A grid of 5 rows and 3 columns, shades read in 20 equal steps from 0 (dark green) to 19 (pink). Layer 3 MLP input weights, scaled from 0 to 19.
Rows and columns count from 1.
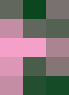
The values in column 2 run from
0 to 19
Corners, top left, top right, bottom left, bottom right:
7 9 15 1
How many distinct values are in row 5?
3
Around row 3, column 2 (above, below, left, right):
7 5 19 13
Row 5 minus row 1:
8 2 -8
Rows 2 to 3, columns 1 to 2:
15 7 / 19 19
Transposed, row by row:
7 15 19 17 15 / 0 7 19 5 2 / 9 6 13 10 1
